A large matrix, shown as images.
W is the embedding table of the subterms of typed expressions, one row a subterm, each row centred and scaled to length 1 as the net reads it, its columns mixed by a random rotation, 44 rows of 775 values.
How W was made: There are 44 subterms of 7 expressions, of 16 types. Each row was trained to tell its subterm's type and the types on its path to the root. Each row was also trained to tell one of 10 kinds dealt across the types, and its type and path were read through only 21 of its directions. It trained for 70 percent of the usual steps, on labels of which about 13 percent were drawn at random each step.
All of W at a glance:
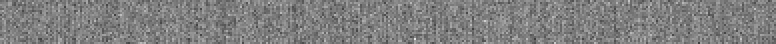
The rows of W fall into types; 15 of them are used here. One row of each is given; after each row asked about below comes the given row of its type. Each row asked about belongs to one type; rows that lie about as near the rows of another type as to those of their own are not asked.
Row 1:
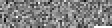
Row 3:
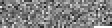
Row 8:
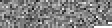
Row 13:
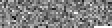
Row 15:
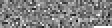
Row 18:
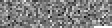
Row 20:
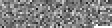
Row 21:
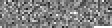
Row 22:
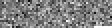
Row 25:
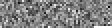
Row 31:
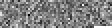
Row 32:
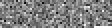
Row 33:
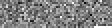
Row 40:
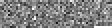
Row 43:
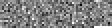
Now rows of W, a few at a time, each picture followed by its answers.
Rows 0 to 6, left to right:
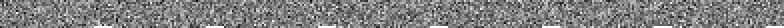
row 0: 18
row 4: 40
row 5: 22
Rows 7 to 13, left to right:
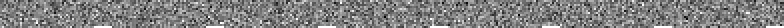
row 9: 43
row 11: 43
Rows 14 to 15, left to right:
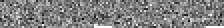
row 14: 8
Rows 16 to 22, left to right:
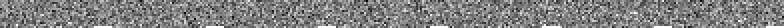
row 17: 1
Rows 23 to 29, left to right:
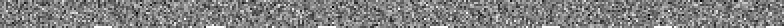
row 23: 21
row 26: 13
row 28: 18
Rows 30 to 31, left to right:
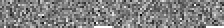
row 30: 25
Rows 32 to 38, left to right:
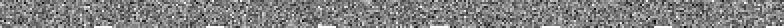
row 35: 20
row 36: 32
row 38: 22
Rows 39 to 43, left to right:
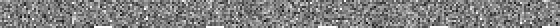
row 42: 32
